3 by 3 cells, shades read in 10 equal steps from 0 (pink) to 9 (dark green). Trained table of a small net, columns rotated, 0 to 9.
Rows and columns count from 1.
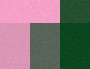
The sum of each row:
8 16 16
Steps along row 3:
up up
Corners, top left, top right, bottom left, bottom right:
0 8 1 9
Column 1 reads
0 1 1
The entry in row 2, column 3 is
9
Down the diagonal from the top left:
0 6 9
